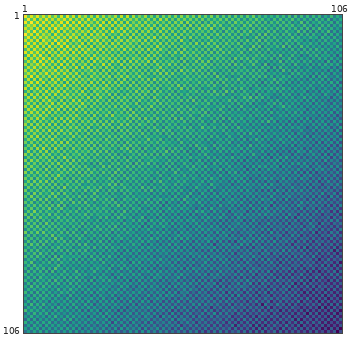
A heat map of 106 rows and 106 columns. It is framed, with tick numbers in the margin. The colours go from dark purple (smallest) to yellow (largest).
The ninth with the lowest average is the bottom right. The halves do not mirror each other. The ninth with the highest average is the top left. Values rise toward the top left. On average the colour sits 50% of the way up the scale. The field is checkered.
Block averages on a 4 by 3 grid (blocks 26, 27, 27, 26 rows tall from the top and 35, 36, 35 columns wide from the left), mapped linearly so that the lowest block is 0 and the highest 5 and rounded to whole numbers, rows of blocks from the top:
5 4 3 | 4 3 2 | 3 2 1 | 2 1 0
